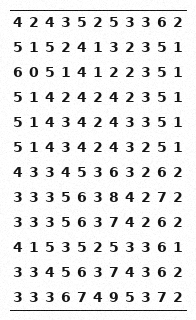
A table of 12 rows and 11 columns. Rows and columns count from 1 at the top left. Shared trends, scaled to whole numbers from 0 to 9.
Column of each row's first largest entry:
10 1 1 1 1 1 7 7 7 10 7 7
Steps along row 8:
same same up up down up down down up down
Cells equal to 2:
22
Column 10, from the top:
6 5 5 5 5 5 6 7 6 6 6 7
